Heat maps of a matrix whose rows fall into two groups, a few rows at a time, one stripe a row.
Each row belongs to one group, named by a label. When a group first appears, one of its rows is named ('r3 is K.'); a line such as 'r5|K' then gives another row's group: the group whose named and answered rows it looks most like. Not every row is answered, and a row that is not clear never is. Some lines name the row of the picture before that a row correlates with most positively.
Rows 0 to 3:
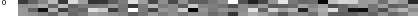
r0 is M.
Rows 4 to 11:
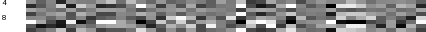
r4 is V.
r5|M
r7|M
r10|V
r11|M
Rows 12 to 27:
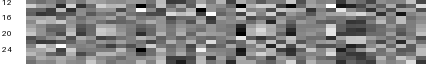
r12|V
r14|M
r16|V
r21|M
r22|V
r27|V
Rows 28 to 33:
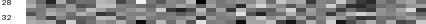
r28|M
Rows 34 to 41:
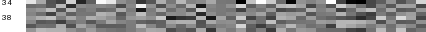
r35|M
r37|M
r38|V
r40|M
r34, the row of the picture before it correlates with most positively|29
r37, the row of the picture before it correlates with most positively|28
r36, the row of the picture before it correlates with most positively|33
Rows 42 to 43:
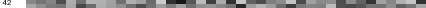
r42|V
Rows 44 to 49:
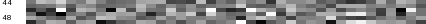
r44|V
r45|M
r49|M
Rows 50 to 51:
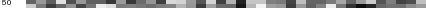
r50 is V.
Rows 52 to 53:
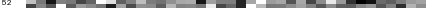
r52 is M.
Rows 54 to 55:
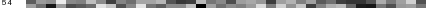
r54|V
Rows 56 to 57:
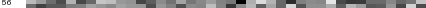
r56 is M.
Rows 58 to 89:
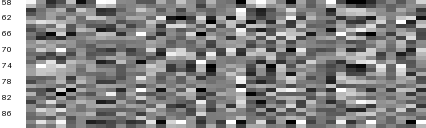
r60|M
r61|M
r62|V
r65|M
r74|V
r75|V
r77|M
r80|M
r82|M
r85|V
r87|M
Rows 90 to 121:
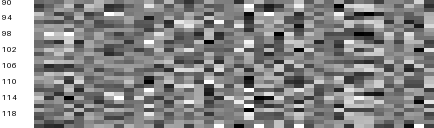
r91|M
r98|V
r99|V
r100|M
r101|M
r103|M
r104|V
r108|V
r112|M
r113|M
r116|M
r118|M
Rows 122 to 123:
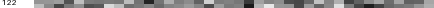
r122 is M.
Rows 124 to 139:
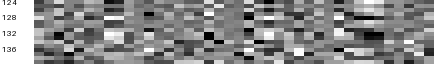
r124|M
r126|M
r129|M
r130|M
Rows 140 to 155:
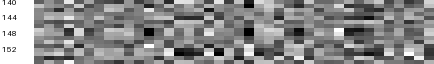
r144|V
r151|M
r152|V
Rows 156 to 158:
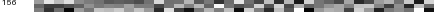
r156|V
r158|V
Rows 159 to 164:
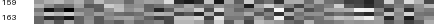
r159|V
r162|V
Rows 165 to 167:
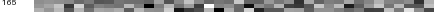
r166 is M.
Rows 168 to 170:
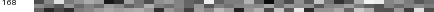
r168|M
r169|M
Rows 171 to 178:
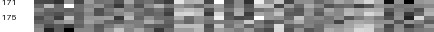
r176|M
